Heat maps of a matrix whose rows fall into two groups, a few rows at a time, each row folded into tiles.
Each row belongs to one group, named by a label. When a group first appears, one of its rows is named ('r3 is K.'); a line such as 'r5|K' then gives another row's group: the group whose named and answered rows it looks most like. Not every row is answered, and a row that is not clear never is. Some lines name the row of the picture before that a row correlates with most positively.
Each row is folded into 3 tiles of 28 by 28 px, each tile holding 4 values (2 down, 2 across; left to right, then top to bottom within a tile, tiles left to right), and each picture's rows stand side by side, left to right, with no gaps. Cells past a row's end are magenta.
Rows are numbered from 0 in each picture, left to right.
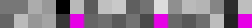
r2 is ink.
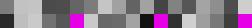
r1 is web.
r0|ink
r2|ink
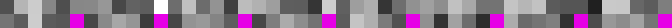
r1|ink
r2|ink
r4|ink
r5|web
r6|web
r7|ink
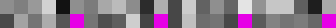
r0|ink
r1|ink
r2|ink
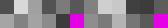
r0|web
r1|web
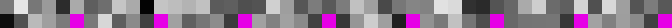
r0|ink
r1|ink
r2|web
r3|web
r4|ink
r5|web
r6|ink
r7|web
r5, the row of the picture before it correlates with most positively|1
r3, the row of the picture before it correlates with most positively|0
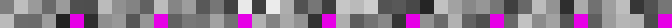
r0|web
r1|ink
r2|ink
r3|web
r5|web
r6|ink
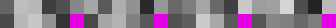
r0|ink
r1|ink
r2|ink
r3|ink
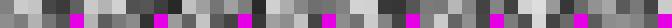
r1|web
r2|web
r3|ink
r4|web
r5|ink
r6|web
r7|ink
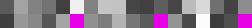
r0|ink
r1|web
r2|web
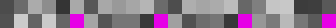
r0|ink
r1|web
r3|web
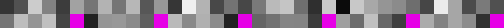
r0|ink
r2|web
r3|ink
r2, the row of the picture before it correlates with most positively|3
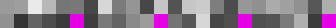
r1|ink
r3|ink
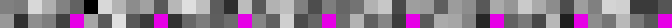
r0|web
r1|web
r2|ink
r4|ink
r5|ink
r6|ink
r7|web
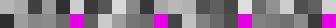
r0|ink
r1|ink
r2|ink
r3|ink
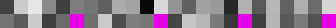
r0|web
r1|ink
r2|ink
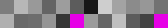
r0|web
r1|web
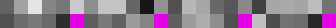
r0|ink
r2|ink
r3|web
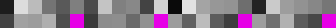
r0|ink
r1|ink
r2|web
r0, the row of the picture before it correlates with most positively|2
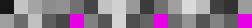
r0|web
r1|web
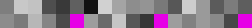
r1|web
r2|web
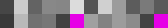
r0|ink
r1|web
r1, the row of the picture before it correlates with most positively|2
